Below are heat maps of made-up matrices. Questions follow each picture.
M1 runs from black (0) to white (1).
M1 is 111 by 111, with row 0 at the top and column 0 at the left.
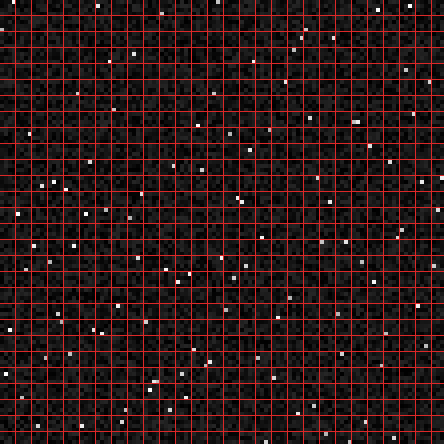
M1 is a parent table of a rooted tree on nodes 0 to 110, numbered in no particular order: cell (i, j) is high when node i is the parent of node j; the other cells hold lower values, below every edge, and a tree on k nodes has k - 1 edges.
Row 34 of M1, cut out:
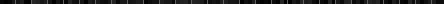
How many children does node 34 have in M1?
0
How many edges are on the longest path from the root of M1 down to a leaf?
13
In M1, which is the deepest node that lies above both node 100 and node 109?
93
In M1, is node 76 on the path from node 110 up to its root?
no
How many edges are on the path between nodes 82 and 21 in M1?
3
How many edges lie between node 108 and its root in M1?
4
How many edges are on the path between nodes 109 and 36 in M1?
12
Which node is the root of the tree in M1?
70
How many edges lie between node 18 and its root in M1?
5
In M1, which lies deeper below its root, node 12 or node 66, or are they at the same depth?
node 12
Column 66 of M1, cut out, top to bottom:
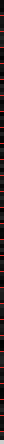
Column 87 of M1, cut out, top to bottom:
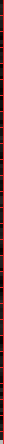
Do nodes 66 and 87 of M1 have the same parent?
yes
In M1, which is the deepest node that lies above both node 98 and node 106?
102
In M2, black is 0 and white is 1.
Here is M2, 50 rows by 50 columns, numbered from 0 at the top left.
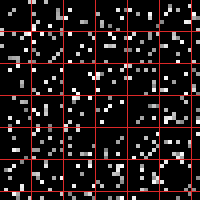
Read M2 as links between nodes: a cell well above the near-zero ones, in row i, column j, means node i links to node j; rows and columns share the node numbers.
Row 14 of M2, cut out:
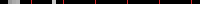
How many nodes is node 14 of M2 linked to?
4
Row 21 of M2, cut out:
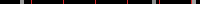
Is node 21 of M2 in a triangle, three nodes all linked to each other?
no
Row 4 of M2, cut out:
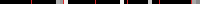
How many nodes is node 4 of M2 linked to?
7
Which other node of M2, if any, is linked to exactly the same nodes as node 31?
node 32
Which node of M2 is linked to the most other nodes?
node 8
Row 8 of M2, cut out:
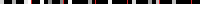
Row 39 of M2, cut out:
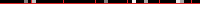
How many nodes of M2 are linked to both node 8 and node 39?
2
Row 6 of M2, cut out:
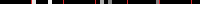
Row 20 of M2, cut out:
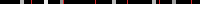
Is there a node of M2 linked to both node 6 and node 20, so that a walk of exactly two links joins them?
no
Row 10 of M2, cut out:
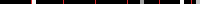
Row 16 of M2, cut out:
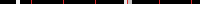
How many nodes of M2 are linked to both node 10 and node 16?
0
